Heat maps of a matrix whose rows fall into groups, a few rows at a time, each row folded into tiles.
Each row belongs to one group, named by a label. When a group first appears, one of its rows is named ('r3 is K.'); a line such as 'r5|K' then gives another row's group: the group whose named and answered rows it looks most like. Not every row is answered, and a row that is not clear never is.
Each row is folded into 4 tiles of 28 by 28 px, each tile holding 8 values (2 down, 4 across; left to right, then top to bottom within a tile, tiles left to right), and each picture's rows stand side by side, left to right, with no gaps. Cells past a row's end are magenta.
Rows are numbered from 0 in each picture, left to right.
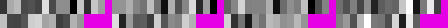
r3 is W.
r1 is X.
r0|X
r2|X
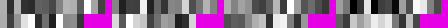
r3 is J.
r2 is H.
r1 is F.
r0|W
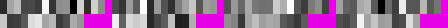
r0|X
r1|F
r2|H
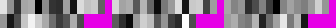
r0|J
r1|J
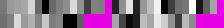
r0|F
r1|X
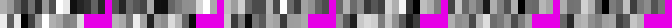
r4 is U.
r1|W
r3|H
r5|J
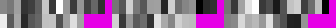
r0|X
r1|X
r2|F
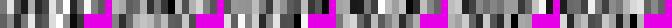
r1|J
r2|F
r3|U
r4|U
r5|F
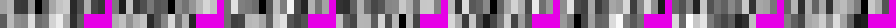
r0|H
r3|W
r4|W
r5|H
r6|F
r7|H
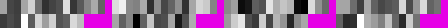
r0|J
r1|U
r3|J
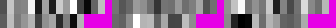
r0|F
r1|J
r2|X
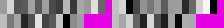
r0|U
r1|U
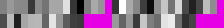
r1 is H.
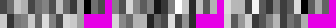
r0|X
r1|W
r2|F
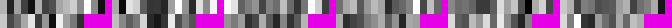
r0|W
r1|W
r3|X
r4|H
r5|U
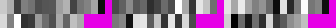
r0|U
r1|W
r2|X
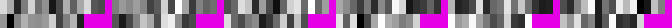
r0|J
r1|H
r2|W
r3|U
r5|F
